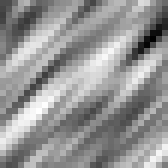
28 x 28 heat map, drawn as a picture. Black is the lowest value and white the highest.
Streaks slant up to the right. Neither half mirrors the other. No lone cell stands out from its neighbours.
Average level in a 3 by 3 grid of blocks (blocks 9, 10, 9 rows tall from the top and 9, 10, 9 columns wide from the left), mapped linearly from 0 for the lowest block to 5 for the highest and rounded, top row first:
131
453
403
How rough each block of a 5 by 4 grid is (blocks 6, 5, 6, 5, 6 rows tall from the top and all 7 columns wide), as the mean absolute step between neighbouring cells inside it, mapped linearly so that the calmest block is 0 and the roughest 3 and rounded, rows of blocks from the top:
1 1 0 1 | 1 1 1 3 | 1 1 0 1 | 2 1 1 1 | 1 0 0 1
